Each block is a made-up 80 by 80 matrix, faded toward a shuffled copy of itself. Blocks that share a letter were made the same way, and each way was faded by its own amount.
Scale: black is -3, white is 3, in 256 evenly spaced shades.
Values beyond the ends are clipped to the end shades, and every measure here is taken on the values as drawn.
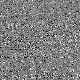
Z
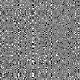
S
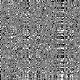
S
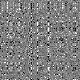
S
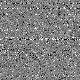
Z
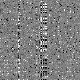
S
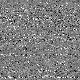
Z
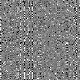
S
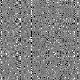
S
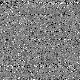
Z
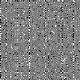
S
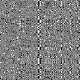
S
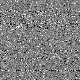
Z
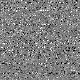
Z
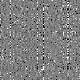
S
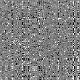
S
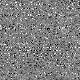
Z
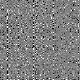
S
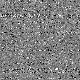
Z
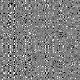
S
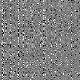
S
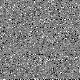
Z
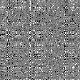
S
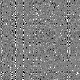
S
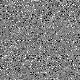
Z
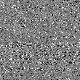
Z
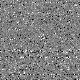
Z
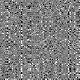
S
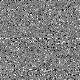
Z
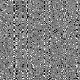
S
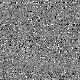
Z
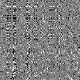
S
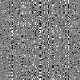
S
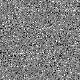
Z
